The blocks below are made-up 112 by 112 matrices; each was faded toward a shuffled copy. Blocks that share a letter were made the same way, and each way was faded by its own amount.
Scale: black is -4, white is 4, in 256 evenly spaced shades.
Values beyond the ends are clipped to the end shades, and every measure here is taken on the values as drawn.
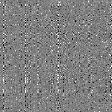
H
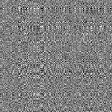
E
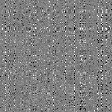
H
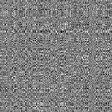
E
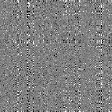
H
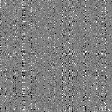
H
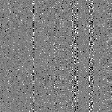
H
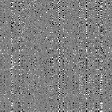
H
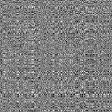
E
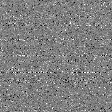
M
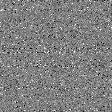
M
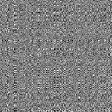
E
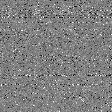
M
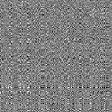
E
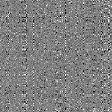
H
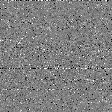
M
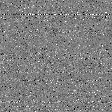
M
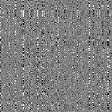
H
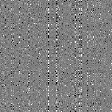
H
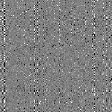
H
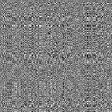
E
